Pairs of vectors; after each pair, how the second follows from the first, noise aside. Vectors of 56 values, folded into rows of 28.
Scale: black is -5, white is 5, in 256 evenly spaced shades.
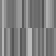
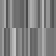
wrapped around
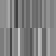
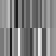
scaled up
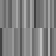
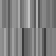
wrapped around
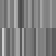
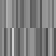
shuffled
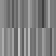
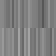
shrunk
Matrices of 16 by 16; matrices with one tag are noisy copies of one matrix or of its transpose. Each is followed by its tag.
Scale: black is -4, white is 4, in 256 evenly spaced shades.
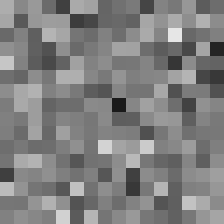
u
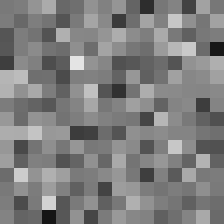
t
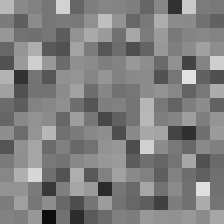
u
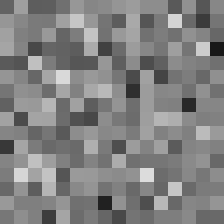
t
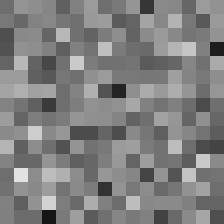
t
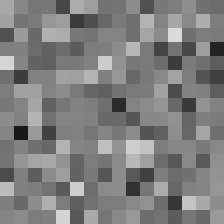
u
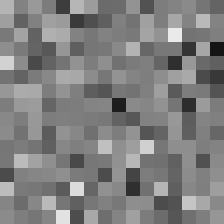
u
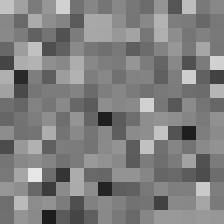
u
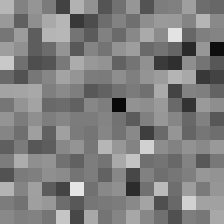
u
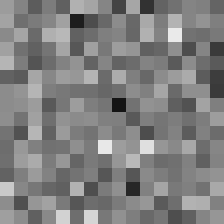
u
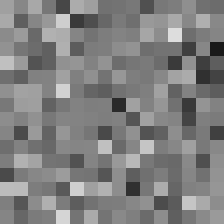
u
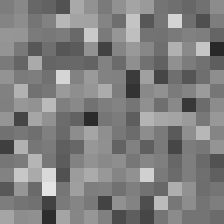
t
